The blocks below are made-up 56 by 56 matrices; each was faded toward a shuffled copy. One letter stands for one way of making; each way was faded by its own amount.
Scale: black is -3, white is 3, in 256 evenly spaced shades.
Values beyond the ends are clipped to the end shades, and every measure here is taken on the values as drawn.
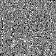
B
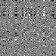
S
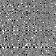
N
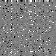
S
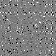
S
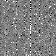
B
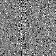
B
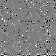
S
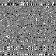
N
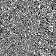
B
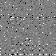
S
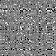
N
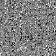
B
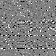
N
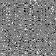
S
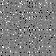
S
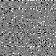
N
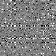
N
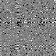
N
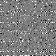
N
